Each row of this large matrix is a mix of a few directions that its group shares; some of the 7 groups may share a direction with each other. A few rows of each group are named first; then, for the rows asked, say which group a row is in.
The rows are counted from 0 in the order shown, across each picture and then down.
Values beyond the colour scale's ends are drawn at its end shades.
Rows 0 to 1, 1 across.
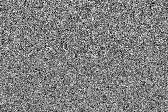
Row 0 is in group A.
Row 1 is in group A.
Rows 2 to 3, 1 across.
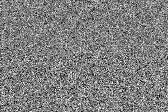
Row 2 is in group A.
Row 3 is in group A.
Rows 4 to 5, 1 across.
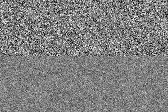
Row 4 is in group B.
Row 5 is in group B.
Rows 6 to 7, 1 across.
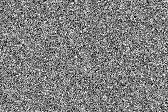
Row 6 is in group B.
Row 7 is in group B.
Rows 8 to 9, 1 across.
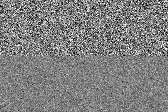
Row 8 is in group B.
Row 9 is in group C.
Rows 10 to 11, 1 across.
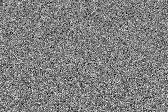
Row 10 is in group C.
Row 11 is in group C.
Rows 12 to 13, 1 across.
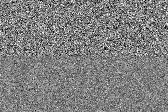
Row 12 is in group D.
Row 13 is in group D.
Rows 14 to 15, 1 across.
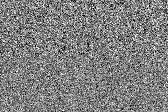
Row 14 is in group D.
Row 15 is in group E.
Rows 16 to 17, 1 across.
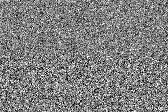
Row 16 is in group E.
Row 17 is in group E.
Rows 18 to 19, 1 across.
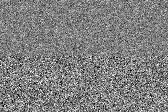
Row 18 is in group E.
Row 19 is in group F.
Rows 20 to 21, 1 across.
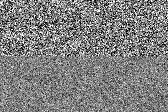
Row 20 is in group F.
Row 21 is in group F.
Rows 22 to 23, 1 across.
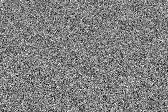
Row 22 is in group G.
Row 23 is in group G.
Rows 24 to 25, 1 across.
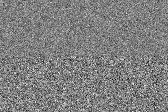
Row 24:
C
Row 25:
D
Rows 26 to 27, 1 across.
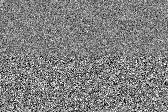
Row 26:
G
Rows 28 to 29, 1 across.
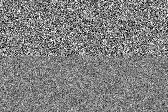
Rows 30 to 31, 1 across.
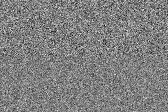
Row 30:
G
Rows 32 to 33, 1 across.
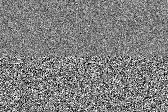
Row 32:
B
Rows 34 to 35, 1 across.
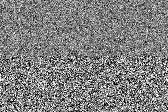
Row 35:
D
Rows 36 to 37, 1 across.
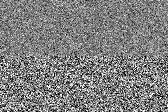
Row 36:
C
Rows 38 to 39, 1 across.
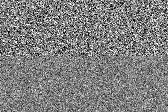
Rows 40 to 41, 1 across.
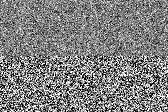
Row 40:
D
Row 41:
G
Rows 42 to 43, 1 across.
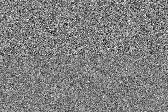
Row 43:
C
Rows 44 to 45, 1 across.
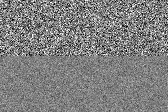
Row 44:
C
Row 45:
G
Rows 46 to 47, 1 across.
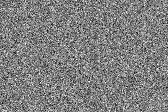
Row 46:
A
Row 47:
B
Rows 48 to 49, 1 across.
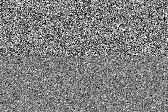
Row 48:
B
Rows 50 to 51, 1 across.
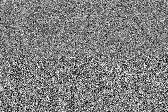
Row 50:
D
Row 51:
E
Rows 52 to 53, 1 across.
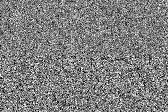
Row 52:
E
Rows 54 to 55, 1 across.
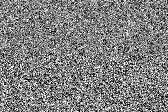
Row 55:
F
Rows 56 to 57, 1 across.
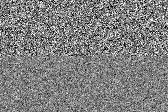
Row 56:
D
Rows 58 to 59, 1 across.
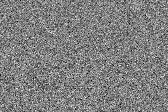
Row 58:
G
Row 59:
D
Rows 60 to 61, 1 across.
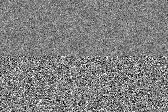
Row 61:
E
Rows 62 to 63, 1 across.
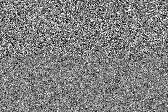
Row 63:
B
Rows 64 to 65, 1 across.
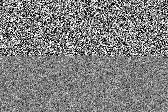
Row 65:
B
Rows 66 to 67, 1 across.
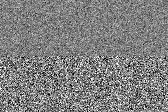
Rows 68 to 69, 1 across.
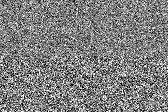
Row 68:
B
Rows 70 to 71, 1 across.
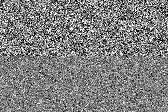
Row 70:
G
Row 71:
E
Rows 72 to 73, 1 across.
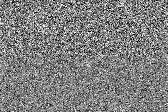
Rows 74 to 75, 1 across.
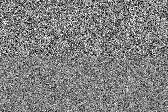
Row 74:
B
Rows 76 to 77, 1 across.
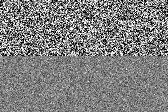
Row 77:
C
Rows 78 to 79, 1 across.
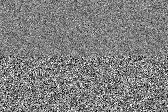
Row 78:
B
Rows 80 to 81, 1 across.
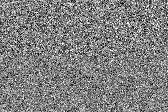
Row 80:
D
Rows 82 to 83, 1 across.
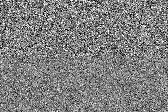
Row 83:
B
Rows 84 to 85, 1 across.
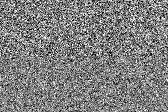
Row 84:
B
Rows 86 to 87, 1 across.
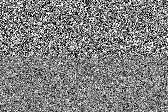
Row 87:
A
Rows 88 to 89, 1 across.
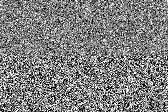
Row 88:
A
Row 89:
G
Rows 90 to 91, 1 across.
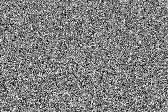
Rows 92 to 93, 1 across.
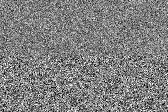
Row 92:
F
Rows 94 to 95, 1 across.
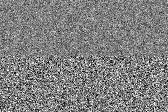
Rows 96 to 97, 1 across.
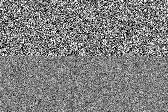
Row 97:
E
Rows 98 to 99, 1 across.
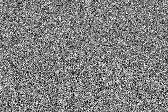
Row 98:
C
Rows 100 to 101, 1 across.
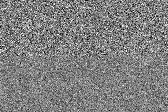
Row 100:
C
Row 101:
B
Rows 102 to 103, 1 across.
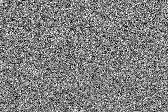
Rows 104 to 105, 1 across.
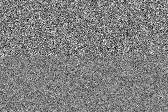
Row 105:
G
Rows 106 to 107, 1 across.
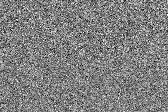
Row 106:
G
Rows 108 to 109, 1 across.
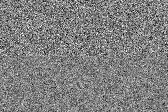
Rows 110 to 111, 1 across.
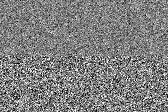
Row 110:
G
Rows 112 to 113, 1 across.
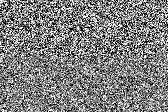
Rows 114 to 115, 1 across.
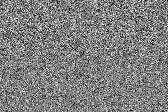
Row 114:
F
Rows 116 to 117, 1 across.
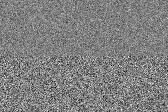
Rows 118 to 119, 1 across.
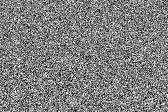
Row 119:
C
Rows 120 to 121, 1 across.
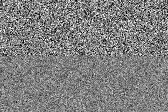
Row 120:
C
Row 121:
A
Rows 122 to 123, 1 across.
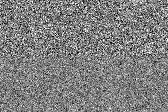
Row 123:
B
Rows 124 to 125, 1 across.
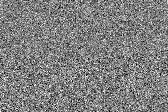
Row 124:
A
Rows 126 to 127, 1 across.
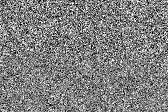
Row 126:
B
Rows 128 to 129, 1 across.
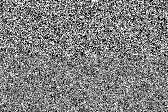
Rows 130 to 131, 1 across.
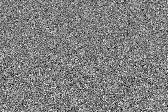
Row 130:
G
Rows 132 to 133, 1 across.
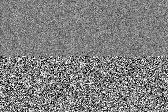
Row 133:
C
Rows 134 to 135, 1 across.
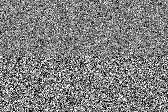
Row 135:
C
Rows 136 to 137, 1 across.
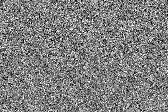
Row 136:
G
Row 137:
B
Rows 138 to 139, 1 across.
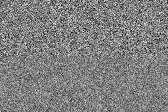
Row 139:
B
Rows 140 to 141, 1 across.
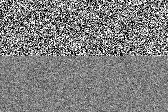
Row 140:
A
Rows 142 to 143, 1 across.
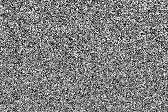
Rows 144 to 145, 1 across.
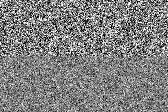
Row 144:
B
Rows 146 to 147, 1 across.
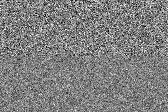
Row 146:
A
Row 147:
C
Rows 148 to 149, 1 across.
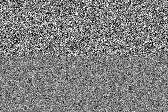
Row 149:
E
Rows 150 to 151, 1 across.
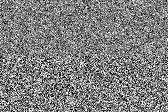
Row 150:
B
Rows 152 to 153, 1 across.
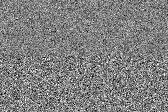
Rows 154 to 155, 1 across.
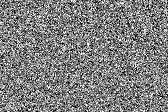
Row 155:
G
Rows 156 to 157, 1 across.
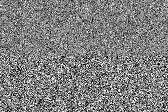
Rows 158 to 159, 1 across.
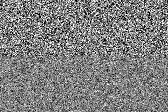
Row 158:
C
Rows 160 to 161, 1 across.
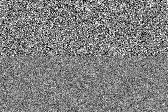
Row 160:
A
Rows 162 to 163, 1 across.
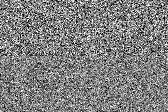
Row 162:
C
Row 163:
D
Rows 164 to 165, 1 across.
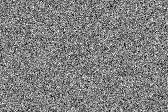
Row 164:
D
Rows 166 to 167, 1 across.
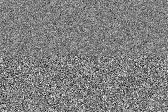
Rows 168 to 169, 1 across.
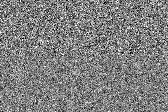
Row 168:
E
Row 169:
E
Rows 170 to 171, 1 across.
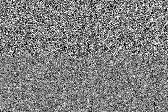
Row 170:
D
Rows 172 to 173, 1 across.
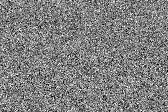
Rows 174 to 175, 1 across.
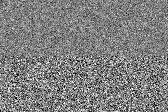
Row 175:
D
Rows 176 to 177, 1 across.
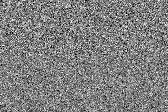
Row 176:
C
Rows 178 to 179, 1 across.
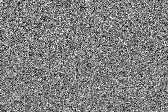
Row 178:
C
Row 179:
A
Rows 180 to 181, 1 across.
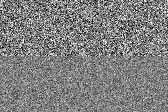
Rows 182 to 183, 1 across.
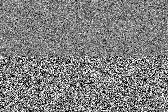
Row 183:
C
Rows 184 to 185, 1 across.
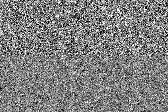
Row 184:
E
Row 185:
E
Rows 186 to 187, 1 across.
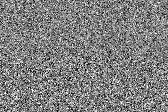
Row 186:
B
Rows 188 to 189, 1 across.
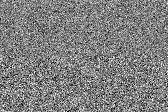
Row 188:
D
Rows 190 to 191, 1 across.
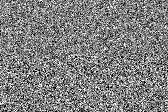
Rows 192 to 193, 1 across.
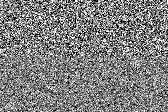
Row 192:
A
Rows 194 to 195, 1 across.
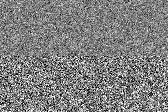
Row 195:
C
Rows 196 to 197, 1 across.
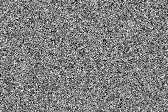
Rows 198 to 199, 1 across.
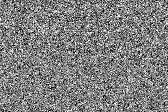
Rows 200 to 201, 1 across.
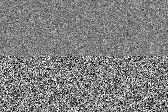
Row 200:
G
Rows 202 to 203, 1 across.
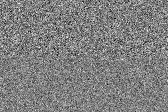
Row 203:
D
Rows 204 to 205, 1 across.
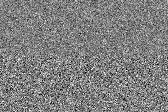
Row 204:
A
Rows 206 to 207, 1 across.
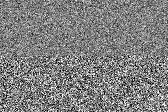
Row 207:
F
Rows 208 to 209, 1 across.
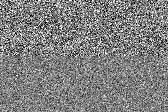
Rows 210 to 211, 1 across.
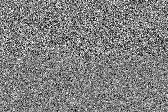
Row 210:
F
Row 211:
C
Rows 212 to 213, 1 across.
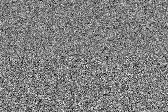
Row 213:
E
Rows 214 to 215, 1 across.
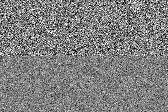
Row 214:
G
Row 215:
C
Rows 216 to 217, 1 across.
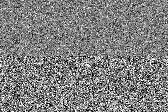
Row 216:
C
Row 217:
A
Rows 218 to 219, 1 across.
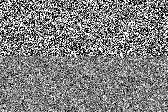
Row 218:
A
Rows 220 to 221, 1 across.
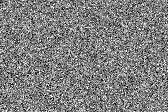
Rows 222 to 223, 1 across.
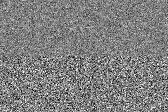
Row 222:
C
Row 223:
B
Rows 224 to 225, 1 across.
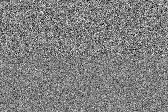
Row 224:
E
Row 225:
B
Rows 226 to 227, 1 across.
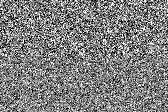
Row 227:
C
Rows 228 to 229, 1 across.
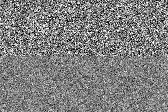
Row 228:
D
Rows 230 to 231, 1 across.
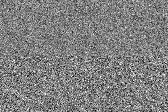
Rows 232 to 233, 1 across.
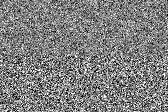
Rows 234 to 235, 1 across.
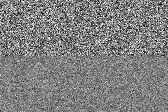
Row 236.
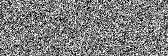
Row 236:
A
